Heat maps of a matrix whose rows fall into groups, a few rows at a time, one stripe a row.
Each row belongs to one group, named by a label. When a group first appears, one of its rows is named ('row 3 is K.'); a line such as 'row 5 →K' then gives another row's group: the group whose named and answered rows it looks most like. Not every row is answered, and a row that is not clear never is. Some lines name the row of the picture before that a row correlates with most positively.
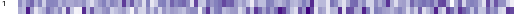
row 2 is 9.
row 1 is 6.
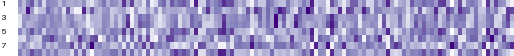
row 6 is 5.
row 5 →6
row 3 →9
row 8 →6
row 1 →6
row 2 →9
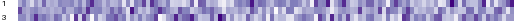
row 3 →6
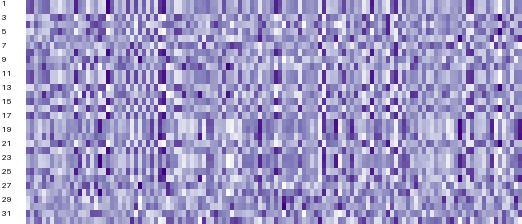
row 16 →5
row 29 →9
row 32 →6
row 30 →9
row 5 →5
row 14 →6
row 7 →6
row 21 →5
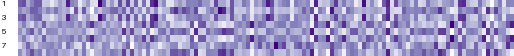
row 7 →9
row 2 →6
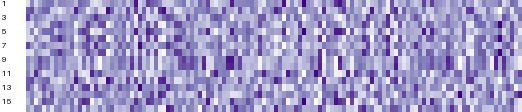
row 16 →6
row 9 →6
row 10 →6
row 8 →5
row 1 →9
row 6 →5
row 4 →5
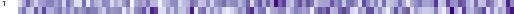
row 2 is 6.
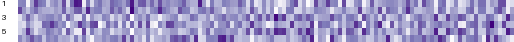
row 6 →6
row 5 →9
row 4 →5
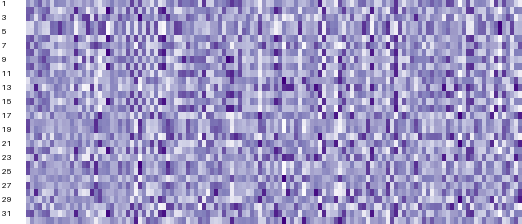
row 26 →9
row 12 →9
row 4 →5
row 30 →6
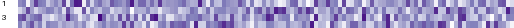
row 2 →9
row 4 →6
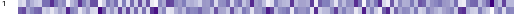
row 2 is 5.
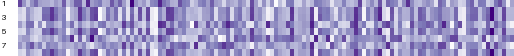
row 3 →5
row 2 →5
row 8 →5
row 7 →6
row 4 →6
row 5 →5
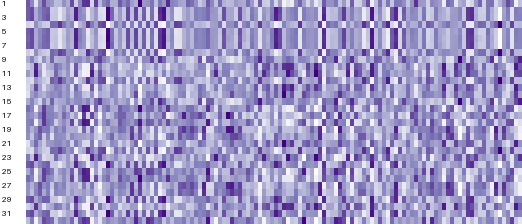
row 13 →9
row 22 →5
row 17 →6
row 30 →9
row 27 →6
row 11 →9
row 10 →9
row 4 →5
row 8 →5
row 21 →9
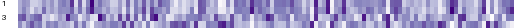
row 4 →6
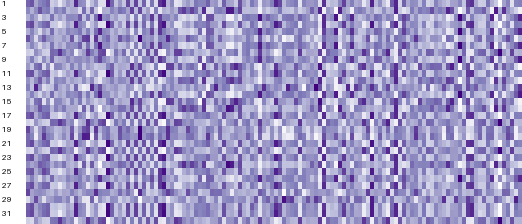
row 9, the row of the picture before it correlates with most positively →2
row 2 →6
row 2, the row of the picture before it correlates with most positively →4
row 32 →5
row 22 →5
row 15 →6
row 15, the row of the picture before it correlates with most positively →4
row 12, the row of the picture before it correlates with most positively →4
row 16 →6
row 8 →5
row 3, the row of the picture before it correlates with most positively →2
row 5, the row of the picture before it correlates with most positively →2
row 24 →6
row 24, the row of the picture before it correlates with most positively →4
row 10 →6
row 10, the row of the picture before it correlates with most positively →4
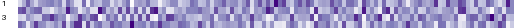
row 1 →9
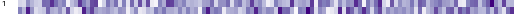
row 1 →5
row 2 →9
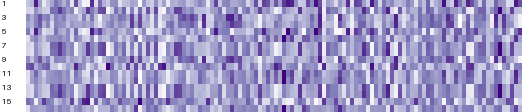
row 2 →5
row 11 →9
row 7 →5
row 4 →6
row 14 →5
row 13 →5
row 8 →5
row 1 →9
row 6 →9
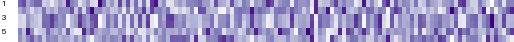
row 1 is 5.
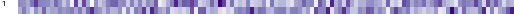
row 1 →6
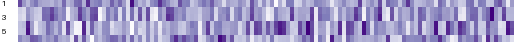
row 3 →5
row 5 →9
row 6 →6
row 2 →5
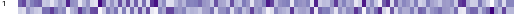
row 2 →5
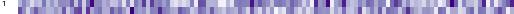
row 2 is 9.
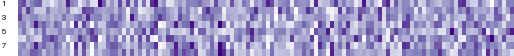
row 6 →5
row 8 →6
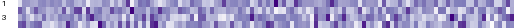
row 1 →9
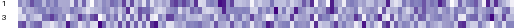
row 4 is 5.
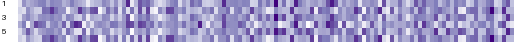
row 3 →9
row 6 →5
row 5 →9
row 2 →5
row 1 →9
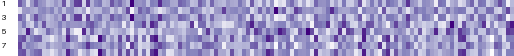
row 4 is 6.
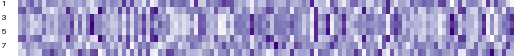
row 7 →9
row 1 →6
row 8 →5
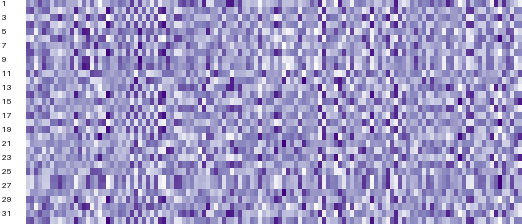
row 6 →5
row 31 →6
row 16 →6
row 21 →9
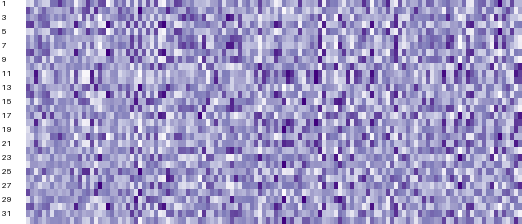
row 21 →9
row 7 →6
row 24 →9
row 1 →5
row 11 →9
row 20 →5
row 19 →9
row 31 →6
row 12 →9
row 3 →6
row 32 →9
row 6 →6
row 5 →5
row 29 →9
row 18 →9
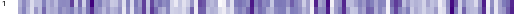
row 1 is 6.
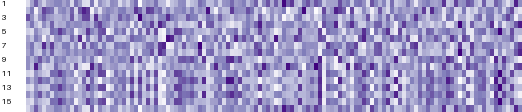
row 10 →9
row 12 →6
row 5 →5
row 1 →9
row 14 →6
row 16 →9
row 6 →6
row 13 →5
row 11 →5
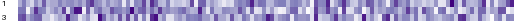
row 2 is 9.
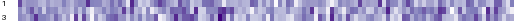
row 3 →6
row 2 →6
